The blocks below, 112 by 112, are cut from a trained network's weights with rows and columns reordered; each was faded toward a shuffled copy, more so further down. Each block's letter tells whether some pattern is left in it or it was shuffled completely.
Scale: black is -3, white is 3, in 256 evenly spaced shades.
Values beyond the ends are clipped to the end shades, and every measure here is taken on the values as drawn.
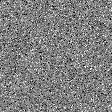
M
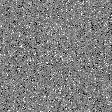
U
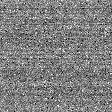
U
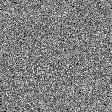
M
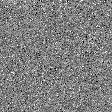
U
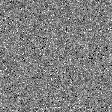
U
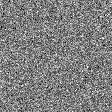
M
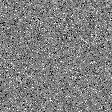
M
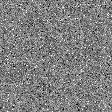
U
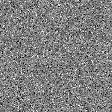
U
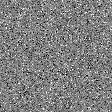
U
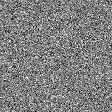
U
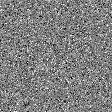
M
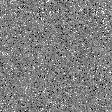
U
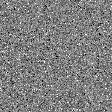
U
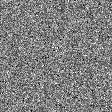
M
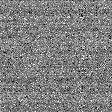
U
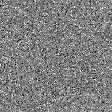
U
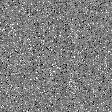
U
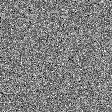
M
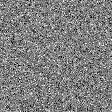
U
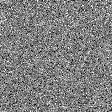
U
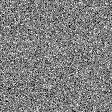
M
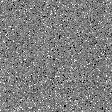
U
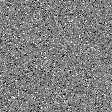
M
